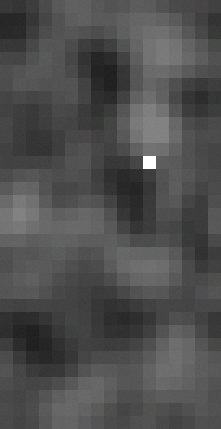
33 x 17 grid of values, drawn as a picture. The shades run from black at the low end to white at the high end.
Mirror symmetry: none. Average level on the scale: 30%. Slope: none. Histogram: skewed, a long tail of high values. Grain: blotchy. Lone odd cells: 1, higher than its neighbours.
